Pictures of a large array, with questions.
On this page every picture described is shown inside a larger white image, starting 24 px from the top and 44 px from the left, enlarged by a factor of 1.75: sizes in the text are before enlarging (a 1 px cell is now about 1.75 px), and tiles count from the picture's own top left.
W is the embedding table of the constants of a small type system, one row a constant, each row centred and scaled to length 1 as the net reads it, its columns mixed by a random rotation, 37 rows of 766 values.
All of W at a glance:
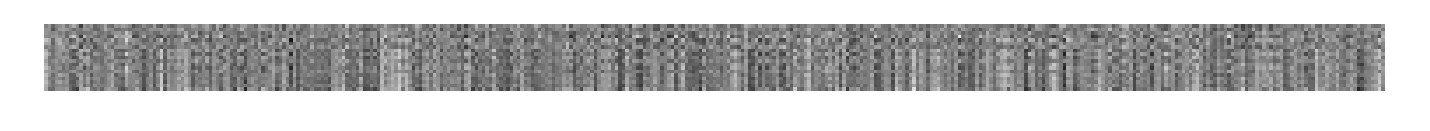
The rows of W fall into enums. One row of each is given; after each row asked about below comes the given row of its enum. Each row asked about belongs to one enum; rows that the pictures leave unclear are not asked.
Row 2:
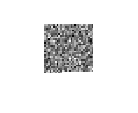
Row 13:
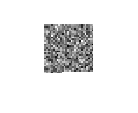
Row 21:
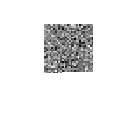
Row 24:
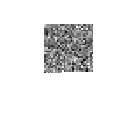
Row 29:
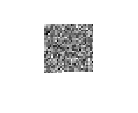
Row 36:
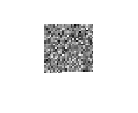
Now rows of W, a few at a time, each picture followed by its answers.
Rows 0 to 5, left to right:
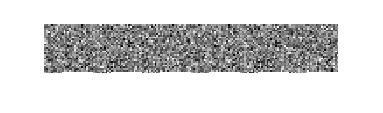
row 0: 13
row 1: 21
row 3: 13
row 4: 21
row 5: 24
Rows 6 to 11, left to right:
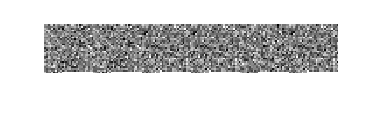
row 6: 21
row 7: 21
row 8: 29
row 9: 29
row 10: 13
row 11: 29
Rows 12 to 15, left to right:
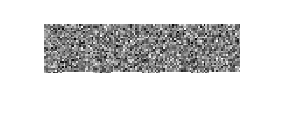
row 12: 21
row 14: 36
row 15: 2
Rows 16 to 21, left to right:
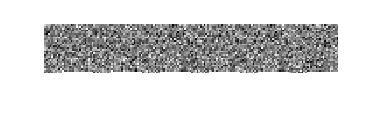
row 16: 29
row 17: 24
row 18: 36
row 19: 2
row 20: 36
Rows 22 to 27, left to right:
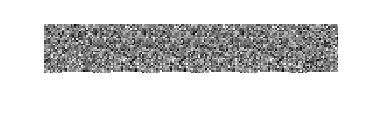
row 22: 36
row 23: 24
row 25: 29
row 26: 24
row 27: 21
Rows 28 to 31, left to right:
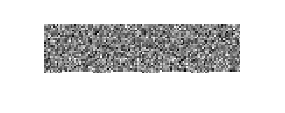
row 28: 2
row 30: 24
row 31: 36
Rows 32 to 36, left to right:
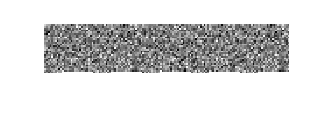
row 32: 29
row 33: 36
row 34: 24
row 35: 2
